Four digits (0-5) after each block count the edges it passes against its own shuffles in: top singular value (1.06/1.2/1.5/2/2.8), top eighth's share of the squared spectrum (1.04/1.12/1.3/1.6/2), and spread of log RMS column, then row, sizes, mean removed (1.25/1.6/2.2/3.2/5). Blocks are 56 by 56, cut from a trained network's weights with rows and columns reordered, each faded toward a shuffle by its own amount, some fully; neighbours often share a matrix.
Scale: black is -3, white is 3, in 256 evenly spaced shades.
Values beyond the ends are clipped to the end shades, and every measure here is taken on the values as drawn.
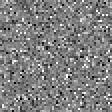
0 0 0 0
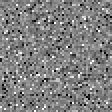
0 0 0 0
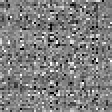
2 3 3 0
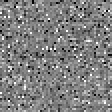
1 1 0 0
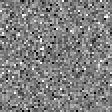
0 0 0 0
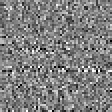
3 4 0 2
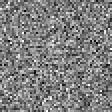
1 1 0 0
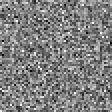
2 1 0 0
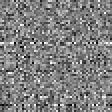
3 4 0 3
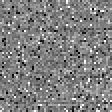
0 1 0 0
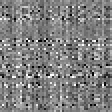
3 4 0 4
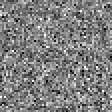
2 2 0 0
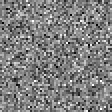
1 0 0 0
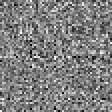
4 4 2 2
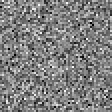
0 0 0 0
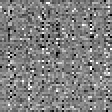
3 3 3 0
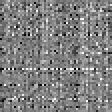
3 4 0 3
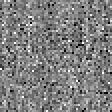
2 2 0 1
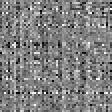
3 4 1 3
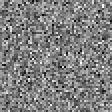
0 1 1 0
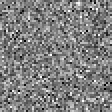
1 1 0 0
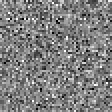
2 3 0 1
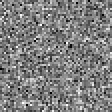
0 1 0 0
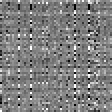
4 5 4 1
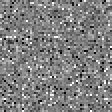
0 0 0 0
